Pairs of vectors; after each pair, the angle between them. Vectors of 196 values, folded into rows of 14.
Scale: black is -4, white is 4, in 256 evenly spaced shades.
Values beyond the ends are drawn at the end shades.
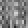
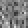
nearly opposite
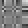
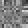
nearly opposite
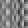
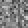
partly aligned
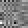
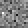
orthogonal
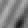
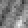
nearly opposite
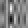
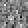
partly opposed
